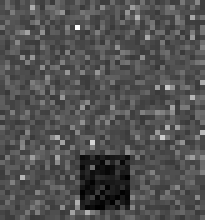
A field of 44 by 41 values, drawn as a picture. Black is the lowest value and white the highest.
Ninth with the lowest average: bottom middle. Mirror symmetry: none. Average level on the scale: 30%. Stripes: none. Odd patch: lower, in the bottom middle.
